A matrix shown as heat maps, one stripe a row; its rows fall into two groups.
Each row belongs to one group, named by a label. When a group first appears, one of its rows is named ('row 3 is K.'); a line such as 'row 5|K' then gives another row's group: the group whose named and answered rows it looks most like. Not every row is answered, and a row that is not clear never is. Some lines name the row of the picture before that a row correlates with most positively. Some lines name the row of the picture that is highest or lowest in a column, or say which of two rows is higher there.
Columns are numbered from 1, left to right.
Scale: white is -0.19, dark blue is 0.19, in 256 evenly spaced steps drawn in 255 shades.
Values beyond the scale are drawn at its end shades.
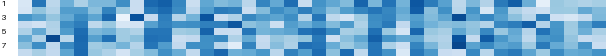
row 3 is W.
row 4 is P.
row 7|W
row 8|P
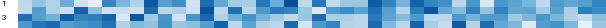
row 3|W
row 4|W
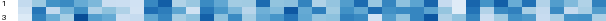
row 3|P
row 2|P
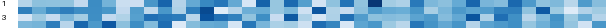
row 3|P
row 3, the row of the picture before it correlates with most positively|2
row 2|W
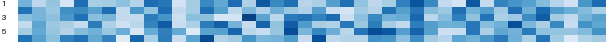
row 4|P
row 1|P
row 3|W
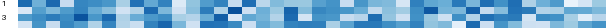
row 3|W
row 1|W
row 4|P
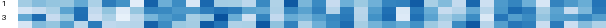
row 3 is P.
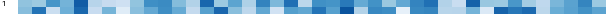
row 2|P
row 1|P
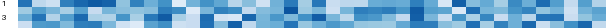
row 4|P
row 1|W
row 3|W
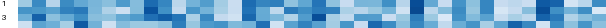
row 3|W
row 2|W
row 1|W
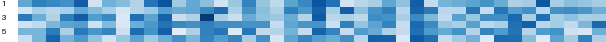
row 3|W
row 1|W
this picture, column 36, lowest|1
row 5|W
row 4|P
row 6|P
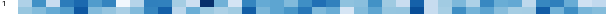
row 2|W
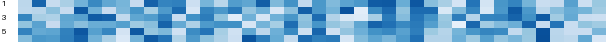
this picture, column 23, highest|6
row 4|P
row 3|W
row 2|P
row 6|W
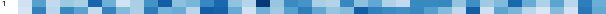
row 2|P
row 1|P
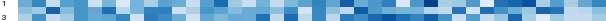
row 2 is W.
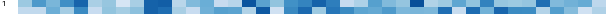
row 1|W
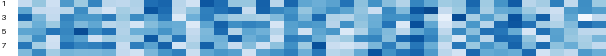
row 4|P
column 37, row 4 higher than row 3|Yes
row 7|W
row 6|P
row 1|P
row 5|W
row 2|P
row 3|W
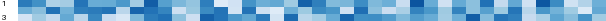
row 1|W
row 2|W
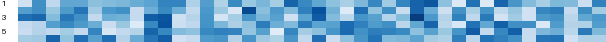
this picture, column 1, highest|3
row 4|P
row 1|P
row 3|W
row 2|W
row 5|P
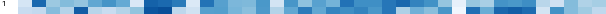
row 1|P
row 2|P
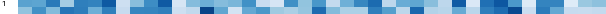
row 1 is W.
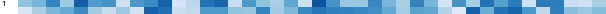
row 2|P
